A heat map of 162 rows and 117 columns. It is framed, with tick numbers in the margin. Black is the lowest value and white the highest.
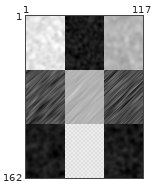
It is made of 3 by 3 panels. Panel 1,1: very high, blotchy, faint in contrast. Panel 1,2: very low, blotchy, faint in contrast. Panel 1,3: high, blotchy, faint in contrast. Panel 2,1: low, slanting up to the right. Panel 2,2: high, slanting up to the right, faint in contrast. Panel 2,3: low, slanting up to the right. Panel 3,1: very low, blotchy, faint in contrast. Panel 3,2: very high, checkered, faint in contrast. Panel 3,3: very low, blotchy, faint in contrast.
